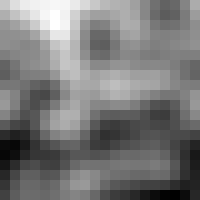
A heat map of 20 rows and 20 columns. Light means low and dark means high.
There are no lone odd cells. The histogram is bell-shaped. The field is mottled with small blotches. There is an overall slope up to the bottom. The top right is the smoothest part. The ninth with the lowest average is the top left.
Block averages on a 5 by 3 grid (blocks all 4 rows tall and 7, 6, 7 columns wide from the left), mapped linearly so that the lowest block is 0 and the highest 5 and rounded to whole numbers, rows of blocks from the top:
013
223
323
544
435
